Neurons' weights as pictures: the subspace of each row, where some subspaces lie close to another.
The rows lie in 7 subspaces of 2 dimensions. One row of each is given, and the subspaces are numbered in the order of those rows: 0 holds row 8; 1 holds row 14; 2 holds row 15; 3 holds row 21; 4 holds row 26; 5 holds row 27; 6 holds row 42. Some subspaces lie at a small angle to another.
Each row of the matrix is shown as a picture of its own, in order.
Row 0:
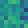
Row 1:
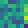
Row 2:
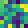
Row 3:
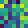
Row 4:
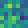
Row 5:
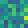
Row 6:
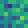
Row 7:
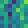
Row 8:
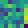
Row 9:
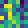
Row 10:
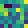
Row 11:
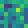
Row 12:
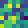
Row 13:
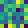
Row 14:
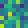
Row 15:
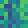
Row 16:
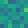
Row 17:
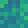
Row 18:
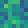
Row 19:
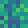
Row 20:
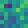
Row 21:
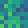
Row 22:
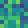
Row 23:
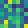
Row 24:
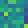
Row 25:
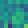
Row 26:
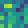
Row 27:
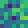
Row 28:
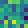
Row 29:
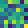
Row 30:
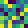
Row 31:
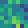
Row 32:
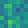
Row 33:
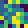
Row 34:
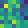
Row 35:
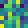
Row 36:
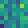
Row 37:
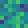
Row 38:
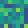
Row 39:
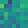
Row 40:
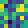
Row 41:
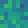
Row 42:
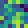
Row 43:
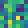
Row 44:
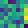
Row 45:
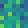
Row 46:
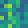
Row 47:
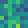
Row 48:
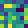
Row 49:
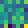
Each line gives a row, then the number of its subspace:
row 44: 0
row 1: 0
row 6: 5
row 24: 0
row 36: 1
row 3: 1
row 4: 5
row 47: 3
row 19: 3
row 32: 3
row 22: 1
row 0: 2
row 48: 4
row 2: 6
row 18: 2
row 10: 0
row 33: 6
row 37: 6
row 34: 0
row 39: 4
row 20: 4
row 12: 5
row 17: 5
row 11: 4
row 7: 2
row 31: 3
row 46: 2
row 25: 6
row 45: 1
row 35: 1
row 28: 4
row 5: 4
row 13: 3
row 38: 0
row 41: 4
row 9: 2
